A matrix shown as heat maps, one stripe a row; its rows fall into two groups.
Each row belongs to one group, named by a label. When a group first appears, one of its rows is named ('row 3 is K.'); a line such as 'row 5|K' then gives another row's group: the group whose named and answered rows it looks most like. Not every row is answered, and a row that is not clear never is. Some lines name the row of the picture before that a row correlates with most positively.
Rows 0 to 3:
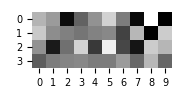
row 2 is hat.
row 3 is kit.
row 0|kit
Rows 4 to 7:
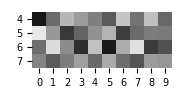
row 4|kit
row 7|hat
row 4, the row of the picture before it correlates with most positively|3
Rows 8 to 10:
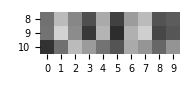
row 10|kit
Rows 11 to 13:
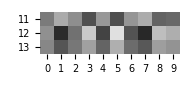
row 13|hat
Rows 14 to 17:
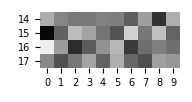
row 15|kit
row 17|hat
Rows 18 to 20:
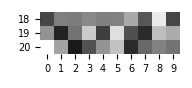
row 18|kit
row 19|hat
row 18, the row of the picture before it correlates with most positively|15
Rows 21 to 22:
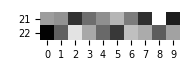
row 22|kit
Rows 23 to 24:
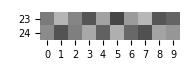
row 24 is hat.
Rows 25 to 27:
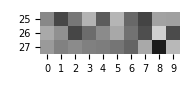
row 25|hat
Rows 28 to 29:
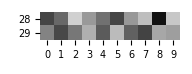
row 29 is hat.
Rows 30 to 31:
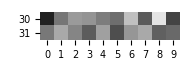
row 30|kit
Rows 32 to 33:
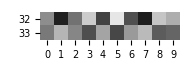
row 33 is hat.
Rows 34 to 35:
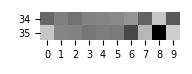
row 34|kit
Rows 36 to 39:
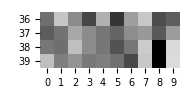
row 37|kit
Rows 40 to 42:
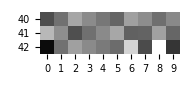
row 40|kit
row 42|kit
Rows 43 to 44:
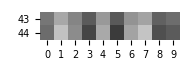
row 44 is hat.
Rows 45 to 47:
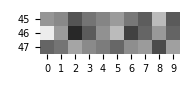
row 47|kit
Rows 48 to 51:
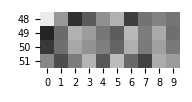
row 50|kit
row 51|hat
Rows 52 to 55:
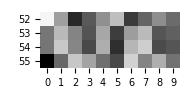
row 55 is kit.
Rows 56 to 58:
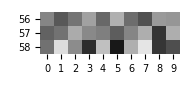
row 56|hat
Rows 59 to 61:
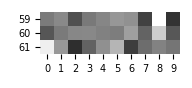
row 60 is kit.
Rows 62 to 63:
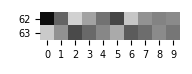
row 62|kit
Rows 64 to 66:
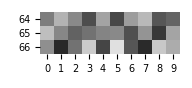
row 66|hat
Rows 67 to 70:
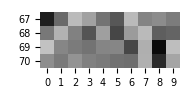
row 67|kit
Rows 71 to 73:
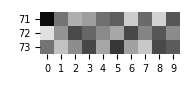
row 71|kit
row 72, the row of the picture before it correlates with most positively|69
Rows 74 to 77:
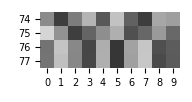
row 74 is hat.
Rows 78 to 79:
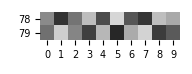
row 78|hat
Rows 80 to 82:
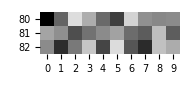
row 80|kit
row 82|hat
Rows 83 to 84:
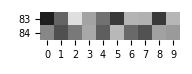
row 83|kit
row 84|hat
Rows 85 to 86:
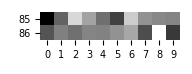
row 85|kit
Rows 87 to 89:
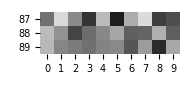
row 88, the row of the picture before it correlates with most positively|86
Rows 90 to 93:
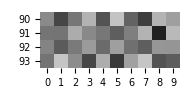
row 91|kit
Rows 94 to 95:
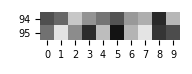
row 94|kit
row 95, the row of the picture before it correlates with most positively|93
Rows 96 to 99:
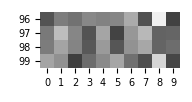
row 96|kit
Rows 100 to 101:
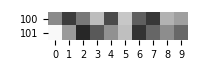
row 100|hat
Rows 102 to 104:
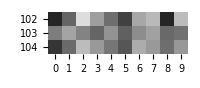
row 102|kit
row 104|kit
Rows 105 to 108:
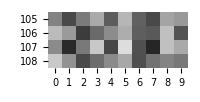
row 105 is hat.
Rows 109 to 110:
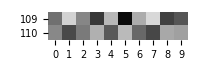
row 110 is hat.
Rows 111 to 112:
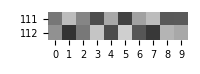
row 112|hat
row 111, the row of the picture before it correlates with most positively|109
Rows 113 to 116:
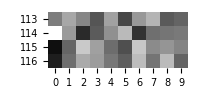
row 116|kit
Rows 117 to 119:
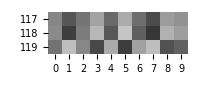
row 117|hat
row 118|hat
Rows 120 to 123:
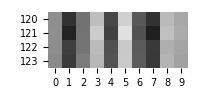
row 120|hat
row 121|hat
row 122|hat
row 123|hat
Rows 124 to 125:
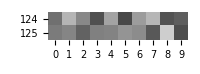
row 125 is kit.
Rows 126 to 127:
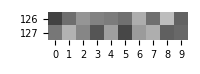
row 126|kit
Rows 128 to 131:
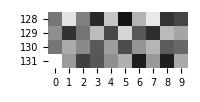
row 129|hat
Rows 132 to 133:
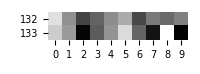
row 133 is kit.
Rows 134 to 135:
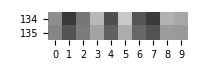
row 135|hat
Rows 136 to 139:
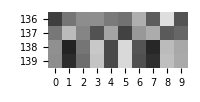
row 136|kit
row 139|hat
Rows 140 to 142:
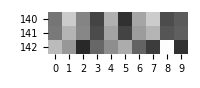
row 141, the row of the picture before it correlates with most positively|137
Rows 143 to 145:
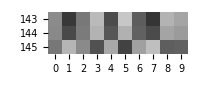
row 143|hat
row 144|hat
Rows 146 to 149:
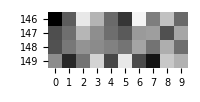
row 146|kit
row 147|kit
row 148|kit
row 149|hat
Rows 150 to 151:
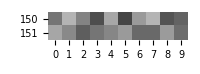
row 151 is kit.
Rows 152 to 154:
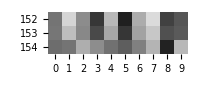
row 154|kit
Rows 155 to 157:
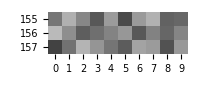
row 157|kit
